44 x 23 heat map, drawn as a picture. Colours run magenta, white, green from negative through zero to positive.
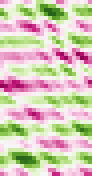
Stripes: horizontal, repeating 6 times. Slope: none. Ninth with the lowest average: middle left. Ninth with the highest average: bottom left.
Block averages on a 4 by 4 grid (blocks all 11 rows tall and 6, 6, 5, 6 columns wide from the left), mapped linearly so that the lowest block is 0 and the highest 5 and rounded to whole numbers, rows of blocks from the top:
3 3 5 4 | 0 1 1 0 | 3 2 4 5 | 5 5 2 3
